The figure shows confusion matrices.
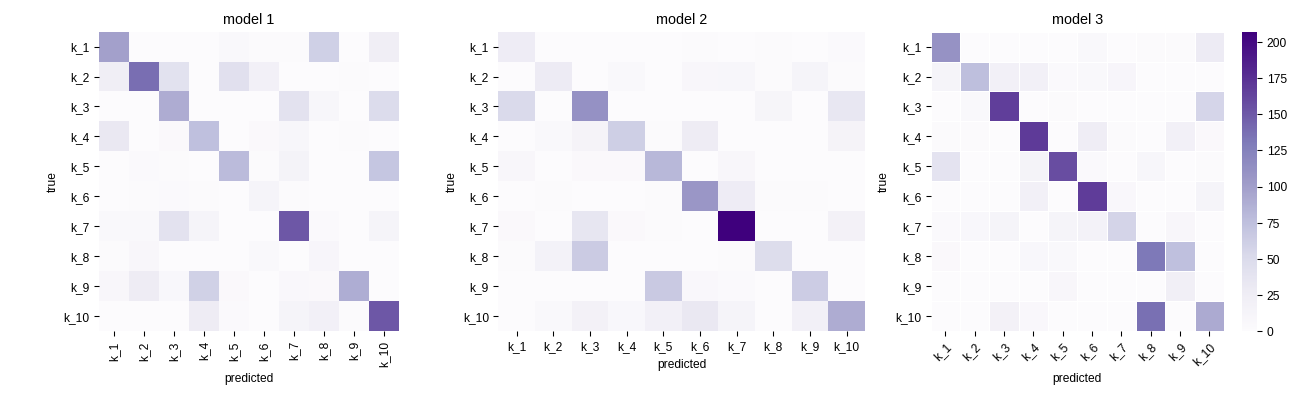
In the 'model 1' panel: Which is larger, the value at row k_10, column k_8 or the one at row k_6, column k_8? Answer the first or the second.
the first
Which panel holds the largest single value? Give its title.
model 2
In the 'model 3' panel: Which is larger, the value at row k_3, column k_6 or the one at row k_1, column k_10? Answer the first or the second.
the second
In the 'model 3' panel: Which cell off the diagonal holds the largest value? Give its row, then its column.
k_10, k_8
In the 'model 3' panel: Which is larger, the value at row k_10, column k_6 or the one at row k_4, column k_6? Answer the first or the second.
the second
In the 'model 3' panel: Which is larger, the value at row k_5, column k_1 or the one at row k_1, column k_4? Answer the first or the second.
the first
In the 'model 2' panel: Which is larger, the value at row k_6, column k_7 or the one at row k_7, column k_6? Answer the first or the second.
the first
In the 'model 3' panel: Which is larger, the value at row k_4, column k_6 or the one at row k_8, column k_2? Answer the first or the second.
the first
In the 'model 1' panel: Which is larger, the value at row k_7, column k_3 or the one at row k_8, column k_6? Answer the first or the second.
the first
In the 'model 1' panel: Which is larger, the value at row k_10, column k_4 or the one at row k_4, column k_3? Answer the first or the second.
the first
